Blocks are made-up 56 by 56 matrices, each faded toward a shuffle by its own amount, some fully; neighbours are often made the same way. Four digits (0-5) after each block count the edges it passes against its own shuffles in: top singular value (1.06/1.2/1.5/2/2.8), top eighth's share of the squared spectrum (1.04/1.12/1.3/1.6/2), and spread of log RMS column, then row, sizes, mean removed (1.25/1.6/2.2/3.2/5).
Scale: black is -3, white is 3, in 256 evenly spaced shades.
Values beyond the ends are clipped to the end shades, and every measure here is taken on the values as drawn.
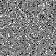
3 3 0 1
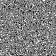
0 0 0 0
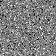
0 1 0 0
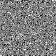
1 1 0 2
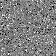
0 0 0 0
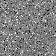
0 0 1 0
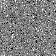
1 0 1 0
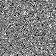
0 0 0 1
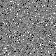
0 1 0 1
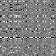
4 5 2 3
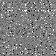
3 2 0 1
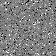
0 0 0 0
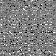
4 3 1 2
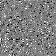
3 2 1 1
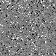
1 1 0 0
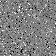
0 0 0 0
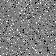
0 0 0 0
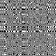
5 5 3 3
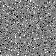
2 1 0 0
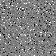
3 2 0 1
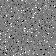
0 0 0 0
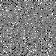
2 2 0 1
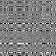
5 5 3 4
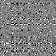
4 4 1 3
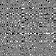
4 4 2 3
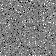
0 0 0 0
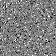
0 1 0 0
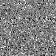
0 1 0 2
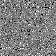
1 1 0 2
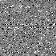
1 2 0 2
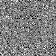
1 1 0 2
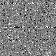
1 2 0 1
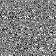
1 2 0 3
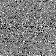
1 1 0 2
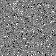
0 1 1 1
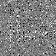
1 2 2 2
